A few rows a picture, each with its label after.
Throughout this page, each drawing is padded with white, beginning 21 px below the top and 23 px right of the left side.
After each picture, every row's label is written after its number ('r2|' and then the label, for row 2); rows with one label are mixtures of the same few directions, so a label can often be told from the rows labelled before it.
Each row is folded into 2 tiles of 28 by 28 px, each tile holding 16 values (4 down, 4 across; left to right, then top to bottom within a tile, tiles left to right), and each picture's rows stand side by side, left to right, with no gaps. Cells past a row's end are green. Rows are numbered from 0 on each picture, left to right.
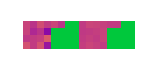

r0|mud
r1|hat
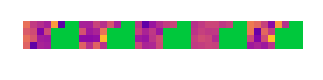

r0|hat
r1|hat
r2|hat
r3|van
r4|van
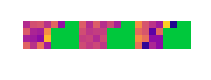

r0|hat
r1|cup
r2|hat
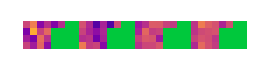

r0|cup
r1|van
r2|van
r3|hat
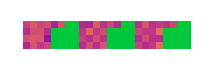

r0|hat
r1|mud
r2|mud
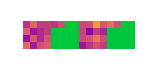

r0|mud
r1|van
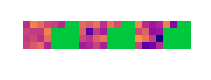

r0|hat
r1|van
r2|hat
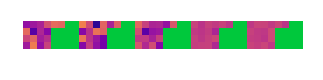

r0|cup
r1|mud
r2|van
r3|mud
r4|hat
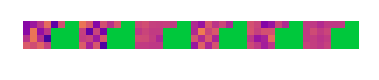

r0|van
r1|mud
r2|hat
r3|mud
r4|van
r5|van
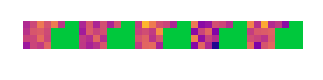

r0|van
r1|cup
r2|hat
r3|mud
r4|cup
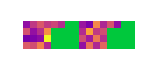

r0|hat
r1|mud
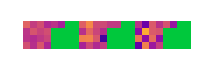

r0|cup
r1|hat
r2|mud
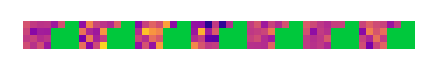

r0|van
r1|mud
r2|van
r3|van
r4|mud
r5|van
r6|cup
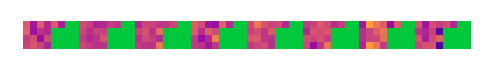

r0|cup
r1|van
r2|mud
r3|van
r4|hat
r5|cup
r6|hat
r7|mud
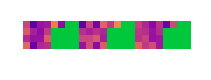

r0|hat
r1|cup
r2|van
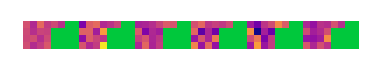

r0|cup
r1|mud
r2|cup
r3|mud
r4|cup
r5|hat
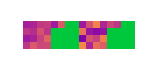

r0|hat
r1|mud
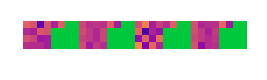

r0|mud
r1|hat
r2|mud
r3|hat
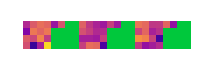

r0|cup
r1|cup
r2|hat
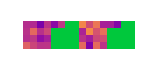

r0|van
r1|cup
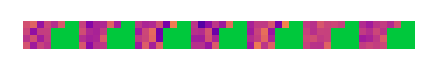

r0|mud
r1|hat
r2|hat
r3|hat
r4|hat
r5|cup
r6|hat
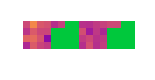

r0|hat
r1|cup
